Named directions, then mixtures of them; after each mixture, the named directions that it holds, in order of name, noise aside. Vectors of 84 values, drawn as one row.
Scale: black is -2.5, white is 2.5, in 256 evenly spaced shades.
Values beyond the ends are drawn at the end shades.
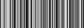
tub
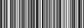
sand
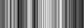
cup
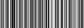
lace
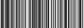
lace, tub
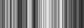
cup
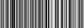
lace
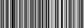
lace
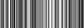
cup, lace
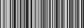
tub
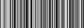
tub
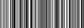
lace, tub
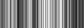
cup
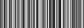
lace, sand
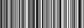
sand, tub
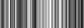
cup, lace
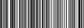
lace, sand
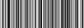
sand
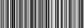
lace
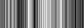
cup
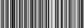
lace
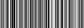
lace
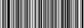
sand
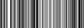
cup, sand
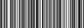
sand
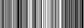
cup, sand
